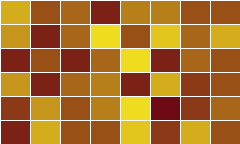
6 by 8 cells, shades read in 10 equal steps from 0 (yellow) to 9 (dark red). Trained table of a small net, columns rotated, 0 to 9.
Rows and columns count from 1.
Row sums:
41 30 46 43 41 38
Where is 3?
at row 2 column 1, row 4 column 1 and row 5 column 2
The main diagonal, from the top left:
2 8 8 4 0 7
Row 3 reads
8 6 8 5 0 8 5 6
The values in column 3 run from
5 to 8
